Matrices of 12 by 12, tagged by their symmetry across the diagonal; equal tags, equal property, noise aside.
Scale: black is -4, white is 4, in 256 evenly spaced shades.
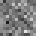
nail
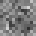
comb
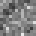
comb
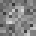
comb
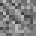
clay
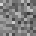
nail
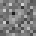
comb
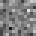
clay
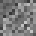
comb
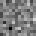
nail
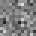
clay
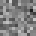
nail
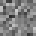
clay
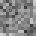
comb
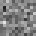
nail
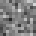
clay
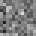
nail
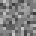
clay
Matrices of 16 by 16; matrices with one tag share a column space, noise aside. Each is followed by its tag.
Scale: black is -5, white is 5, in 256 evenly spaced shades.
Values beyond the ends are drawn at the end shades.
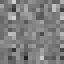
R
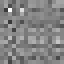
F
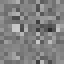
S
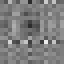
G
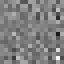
R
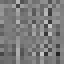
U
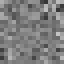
R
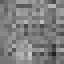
U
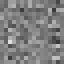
F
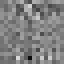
R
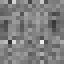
G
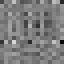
G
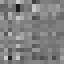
R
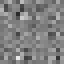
R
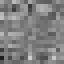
R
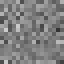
S
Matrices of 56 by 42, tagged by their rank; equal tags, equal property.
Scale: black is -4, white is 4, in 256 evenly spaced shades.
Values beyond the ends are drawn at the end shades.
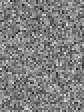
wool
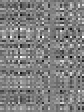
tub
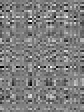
tub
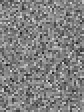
wool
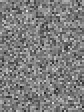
wool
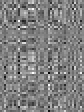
tub
